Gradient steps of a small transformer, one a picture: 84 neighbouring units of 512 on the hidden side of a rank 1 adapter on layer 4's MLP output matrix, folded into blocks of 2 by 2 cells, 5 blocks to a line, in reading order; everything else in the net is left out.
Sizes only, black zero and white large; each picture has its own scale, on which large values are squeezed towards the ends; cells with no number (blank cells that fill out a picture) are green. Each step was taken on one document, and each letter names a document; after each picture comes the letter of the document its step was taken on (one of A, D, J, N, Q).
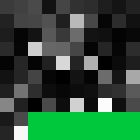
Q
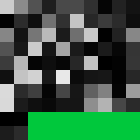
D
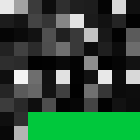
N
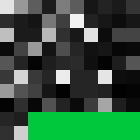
N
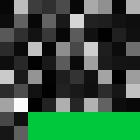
Q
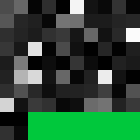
D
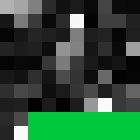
Q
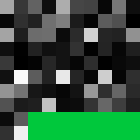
N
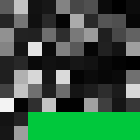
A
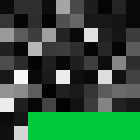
A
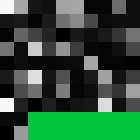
D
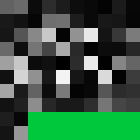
D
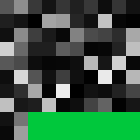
A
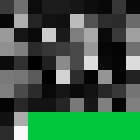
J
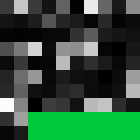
Q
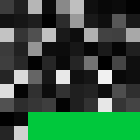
D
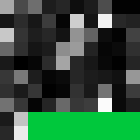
Q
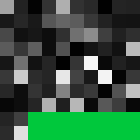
N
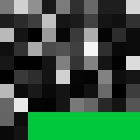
J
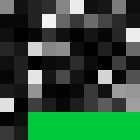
N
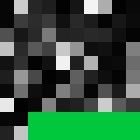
Q
